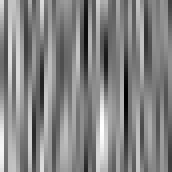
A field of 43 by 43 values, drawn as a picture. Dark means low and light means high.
Streaks run downward. On average the colour sits 50% of the way up the scale. The values follow a bell shape.
